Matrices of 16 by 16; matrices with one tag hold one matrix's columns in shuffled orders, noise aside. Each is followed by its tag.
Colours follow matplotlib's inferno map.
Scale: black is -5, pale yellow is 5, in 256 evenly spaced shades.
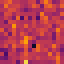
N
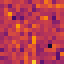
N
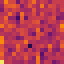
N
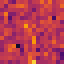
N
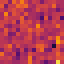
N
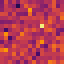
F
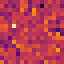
F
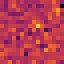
F
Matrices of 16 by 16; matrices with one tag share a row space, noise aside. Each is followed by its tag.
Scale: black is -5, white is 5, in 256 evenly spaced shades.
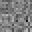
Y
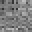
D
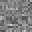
D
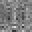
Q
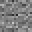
D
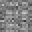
D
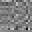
Y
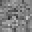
Q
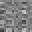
D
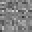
D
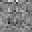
Q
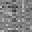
Q
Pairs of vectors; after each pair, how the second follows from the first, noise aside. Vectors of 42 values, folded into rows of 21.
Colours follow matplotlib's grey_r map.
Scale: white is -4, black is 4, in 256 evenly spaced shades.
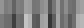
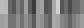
reversed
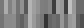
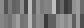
sign-scrambled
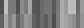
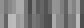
reversed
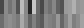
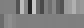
partly zeroed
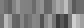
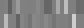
partly zeroed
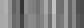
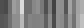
negated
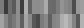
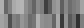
reversed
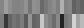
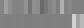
partly zeroed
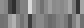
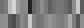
negated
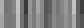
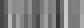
reversed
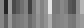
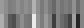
reversed
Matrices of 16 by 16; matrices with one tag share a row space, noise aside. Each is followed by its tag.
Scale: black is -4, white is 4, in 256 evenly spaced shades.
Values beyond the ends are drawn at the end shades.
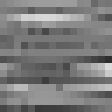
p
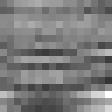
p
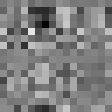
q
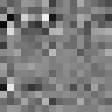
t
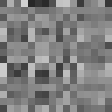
q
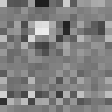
q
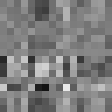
q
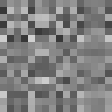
q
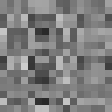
q
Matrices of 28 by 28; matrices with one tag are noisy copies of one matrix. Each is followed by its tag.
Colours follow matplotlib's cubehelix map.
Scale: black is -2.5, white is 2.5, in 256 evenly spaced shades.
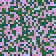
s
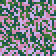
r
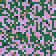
r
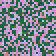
s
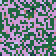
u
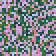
s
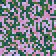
r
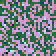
r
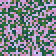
s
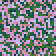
u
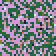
u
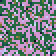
r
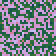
u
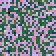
s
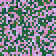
s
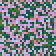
u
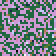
u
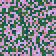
s
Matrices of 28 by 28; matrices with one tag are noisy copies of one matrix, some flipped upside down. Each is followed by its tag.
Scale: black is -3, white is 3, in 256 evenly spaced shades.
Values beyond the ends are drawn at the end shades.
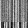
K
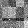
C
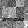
C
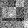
C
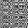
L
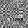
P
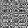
L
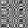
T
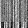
K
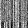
K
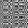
L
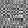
P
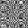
T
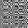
L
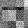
C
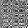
L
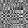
P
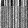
K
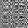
L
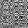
L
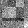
C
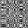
T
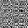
L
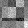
C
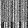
K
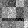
C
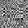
P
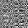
L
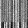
K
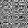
L
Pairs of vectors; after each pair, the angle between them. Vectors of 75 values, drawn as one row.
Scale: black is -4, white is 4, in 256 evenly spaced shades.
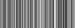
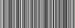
partly aligned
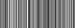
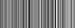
partly aligned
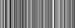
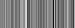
partly opposed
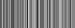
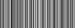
partly aligned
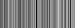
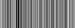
orthogonal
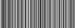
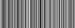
nearly parallel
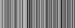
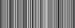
partly opposed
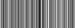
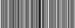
nearly parallel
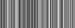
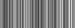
orthogonal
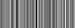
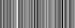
partly opposed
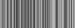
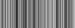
partly aligned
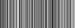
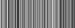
nearly opposite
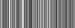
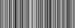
partly opposed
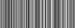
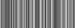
nearly parallel
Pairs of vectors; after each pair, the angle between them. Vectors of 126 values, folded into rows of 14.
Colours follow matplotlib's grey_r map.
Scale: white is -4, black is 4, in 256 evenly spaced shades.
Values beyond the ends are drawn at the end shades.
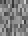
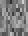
orthogonal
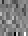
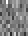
partly opposed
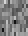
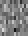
partly opposed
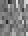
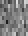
nearly parallel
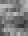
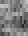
nearly parallel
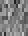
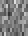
nearly opposite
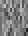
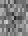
orthogonal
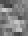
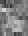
nearly parallel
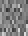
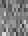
partly aligned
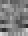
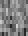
partly opposed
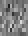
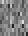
partly aligned
